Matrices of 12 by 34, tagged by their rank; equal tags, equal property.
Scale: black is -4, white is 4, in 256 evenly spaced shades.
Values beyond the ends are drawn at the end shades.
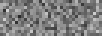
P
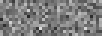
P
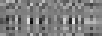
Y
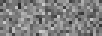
P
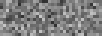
P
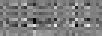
Y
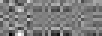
Y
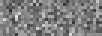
P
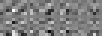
Y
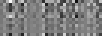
Y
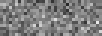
P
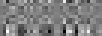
Y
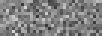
P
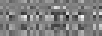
Y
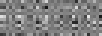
Y
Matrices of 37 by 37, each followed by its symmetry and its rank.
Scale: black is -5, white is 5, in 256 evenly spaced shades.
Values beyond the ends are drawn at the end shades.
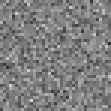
neither, full rank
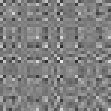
symmetric, rank three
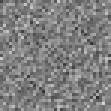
symmetric, full rank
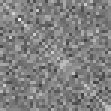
symmetric, full rank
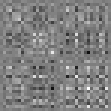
symmetric, rank three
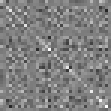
symmetric, rank five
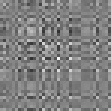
symmetric, rank two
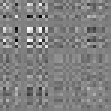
symmetric, rank two
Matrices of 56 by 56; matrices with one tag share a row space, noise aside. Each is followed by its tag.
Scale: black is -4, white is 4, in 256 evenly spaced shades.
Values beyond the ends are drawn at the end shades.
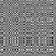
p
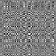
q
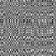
p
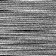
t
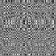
q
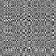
q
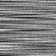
t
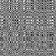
p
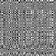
p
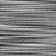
t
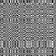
p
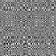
q
